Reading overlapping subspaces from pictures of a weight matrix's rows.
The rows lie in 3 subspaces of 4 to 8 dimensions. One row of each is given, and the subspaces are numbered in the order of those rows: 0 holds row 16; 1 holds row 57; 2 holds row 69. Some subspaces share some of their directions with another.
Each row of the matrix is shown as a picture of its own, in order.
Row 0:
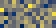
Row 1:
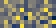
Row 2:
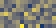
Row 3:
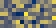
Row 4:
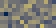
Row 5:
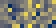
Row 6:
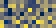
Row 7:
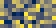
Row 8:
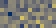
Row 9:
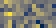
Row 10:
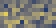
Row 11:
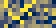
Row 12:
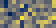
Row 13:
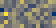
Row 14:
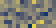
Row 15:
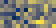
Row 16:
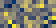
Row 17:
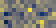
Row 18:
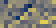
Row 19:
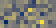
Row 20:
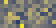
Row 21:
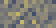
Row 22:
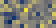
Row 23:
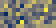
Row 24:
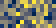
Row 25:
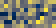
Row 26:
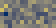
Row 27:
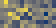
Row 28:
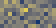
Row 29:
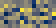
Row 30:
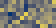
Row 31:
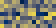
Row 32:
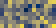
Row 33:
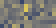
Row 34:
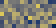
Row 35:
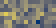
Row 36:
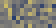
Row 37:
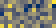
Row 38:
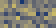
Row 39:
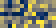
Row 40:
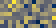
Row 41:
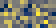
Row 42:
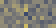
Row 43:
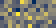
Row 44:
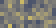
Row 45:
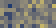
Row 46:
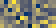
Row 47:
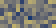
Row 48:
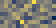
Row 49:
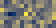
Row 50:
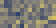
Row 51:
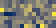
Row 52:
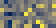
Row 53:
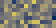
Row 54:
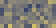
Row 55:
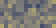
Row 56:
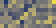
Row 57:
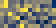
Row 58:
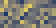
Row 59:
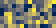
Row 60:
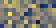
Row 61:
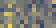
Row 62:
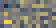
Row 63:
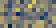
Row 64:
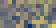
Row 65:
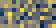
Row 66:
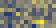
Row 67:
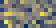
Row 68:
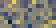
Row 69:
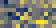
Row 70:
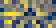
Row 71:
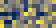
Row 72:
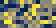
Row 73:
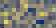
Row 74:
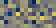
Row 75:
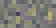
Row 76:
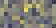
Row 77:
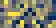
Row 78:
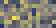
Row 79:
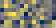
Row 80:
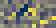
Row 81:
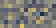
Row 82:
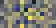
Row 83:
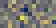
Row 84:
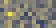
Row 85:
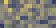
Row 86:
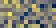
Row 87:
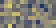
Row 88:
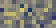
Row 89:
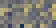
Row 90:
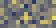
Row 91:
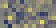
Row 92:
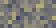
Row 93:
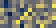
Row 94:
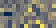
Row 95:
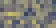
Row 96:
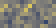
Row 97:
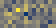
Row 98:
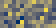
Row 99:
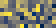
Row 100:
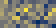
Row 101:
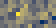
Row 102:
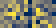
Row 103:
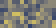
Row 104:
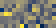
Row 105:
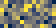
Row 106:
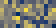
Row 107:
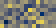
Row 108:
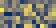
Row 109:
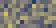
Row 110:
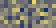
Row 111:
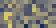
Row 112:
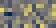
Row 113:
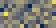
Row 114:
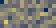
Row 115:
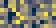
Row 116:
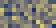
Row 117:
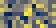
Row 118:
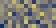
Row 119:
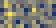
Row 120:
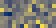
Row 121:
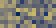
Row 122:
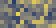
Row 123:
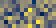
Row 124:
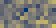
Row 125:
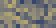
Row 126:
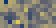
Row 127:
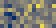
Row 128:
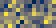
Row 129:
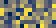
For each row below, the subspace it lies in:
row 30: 0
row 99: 1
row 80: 0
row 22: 0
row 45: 2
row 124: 2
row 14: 0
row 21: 2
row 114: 0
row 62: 0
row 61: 2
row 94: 1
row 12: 1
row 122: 2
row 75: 2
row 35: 2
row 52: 1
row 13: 1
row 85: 0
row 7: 1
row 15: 2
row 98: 2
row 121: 2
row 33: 0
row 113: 1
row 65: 0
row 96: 0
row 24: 2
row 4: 1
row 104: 1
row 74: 0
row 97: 0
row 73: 0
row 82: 0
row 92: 0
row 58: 1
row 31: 2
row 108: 2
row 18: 0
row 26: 2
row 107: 0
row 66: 2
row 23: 2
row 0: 1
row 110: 0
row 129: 0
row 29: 0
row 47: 0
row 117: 1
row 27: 2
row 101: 0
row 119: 0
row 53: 1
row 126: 0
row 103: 1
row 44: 0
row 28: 1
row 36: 0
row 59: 0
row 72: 0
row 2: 1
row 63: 0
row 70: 2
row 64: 2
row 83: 1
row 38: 2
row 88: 1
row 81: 0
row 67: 0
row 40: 1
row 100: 2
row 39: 0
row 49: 1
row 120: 1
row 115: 0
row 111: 1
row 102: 0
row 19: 0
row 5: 0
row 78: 0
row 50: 0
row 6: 0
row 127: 2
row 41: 0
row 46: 0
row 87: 0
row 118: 1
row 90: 1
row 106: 2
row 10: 2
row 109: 2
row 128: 2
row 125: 2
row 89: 0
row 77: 2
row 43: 0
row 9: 1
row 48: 1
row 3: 1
